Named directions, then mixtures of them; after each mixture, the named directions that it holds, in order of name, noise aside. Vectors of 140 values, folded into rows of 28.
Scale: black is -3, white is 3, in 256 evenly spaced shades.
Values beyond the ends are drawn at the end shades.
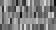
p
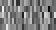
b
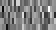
b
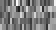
b, p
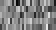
b, p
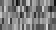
b, p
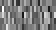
b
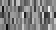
b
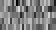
b, p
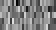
b, p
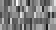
b, p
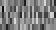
b, p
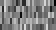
p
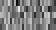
b, p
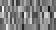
b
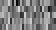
b, p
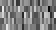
b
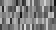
p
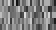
b, p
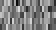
b, p
